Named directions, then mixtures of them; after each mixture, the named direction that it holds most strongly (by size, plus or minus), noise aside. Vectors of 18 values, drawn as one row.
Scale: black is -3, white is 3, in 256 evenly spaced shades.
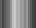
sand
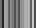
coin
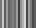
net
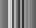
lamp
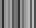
coin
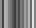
coin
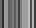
coin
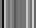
coin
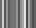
net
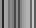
coin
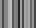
lamp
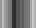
sand
